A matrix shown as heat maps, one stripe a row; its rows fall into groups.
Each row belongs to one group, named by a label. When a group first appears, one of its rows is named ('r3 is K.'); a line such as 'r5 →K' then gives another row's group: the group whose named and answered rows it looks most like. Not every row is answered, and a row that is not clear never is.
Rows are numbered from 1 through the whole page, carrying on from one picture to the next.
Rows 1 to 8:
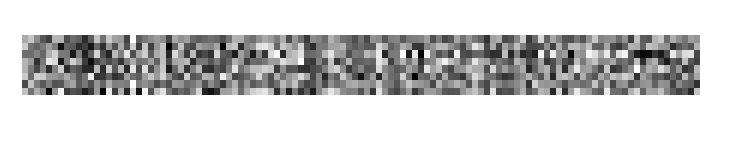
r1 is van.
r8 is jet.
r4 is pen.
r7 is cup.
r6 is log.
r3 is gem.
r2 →jet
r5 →jet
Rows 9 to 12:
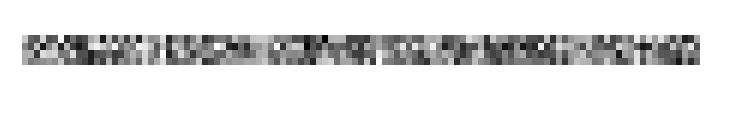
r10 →gem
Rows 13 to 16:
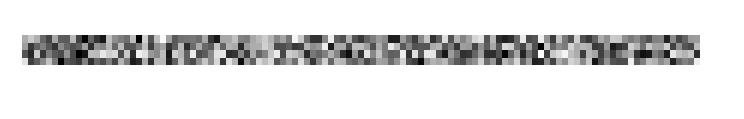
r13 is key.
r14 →jet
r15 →gem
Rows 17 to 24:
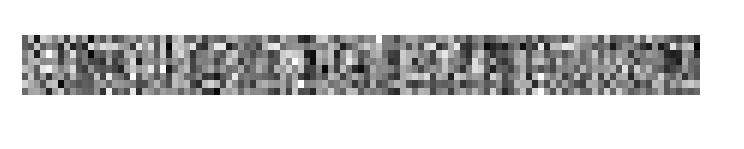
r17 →cup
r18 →gem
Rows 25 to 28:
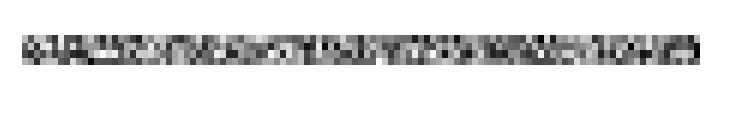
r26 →cup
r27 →gem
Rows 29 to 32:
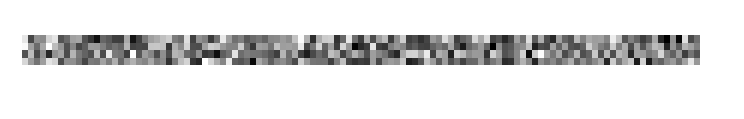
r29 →pen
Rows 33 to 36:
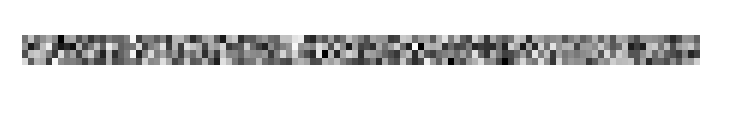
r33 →cup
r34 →gem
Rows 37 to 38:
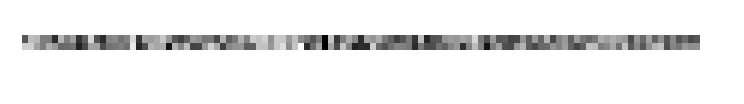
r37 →key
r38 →van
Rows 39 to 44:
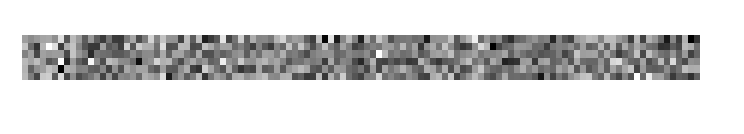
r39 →pen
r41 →pen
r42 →key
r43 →log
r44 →jet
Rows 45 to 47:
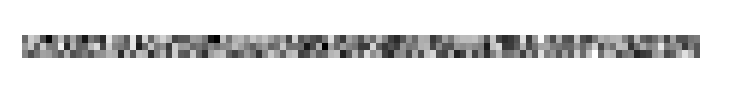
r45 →key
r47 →gem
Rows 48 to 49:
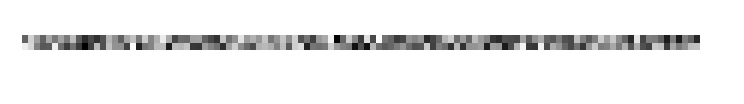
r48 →key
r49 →van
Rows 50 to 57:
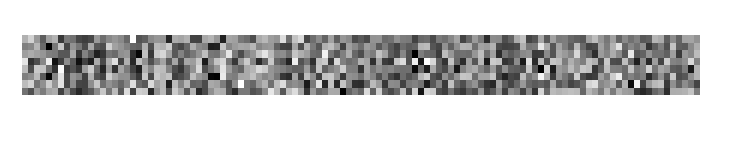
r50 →van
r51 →key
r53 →gem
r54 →jet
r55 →key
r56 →van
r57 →gem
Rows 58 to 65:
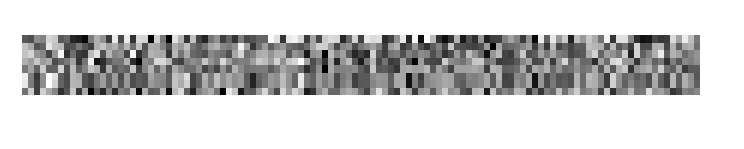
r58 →gem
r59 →van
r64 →pen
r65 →cup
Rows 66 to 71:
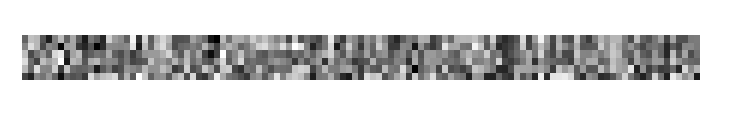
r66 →key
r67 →key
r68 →pen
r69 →pen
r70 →log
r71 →gem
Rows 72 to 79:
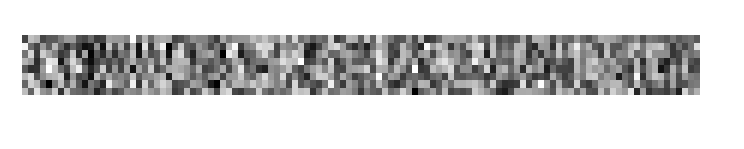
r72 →key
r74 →cup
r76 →pen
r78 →key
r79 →log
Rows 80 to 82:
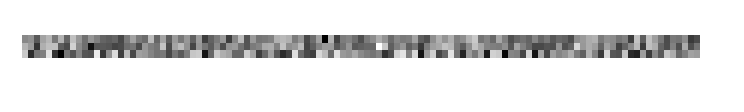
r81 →pen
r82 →gem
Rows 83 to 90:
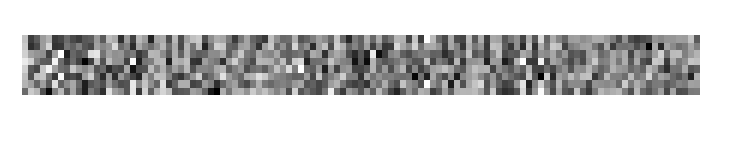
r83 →gem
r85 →van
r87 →pen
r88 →jet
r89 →log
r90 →key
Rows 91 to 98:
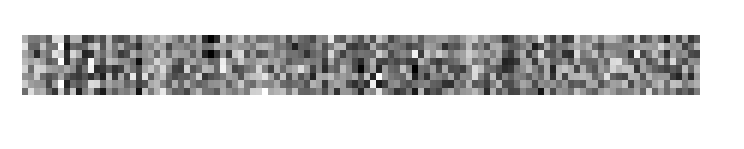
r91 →pen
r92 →jet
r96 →jet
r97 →van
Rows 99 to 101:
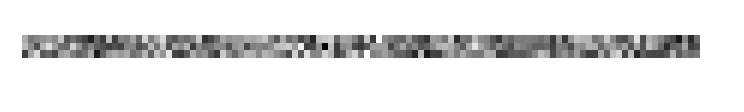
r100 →pen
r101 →key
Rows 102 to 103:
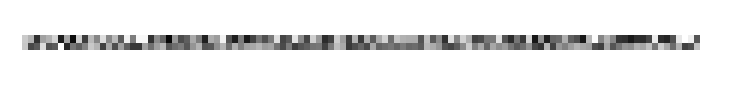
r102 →gem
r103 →jet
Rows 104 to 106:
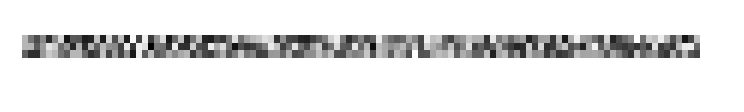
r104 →jet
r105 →gem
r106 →pen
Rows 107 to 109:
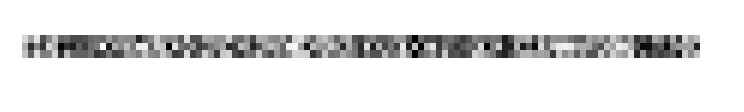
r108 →gem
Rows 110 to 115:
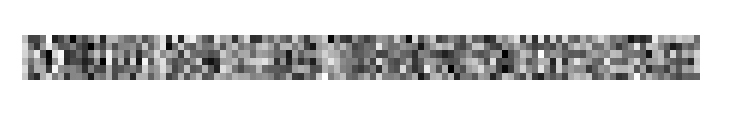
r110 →gem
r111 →jet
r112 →van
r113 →jet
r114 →log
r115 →jet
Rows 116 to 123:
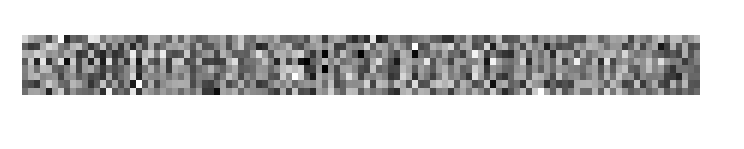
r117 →pen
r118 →log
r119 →cup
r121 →cup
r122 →pen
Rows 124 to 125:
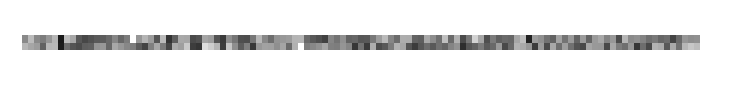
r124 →log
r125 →van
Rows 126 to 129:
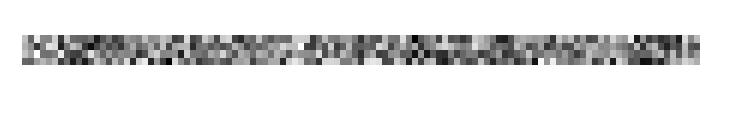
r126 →log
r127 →pen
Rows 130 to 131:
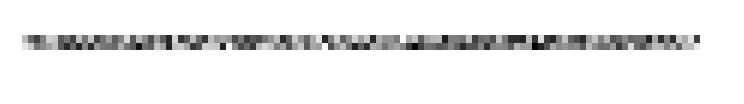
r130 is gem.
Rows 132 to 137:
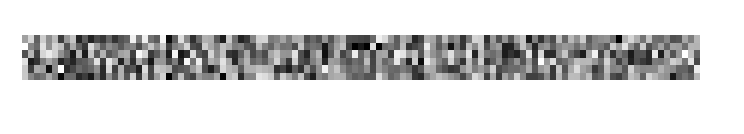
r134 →gem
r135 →gem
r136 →jet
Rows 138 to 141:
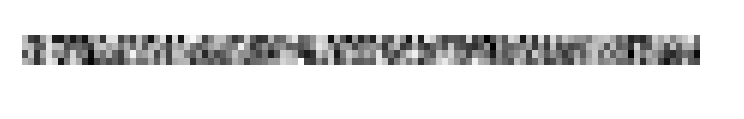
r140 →cup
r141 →pen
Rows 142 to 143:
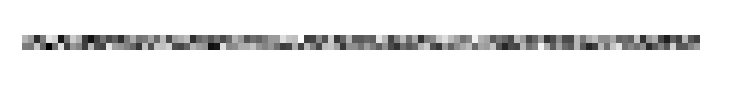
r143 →key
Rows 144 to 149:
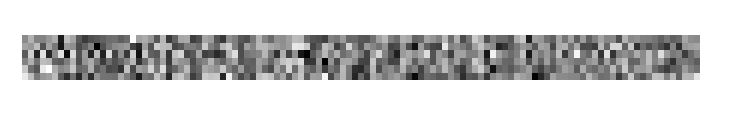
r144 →log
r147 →cup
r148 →log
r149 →van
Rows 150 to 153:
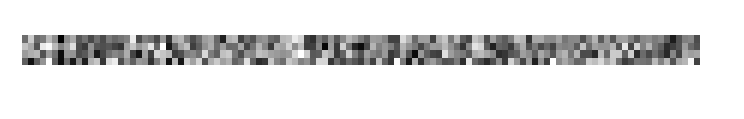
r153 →gem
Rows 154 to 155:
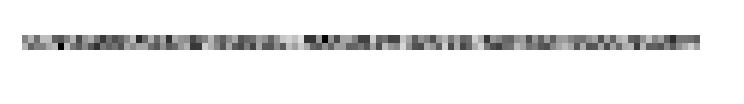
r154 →cup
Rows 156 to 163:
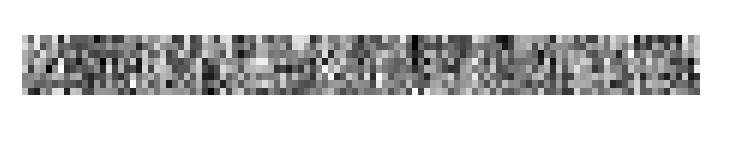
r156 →log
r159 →jet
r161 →pen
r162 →jet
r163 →pen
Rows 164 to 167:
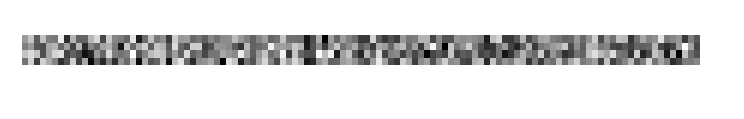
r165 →gem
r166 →van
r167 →cup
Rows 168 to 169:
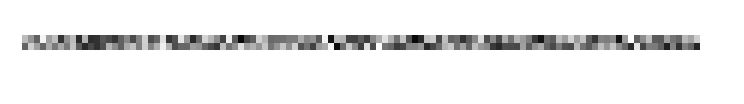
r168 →log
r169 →key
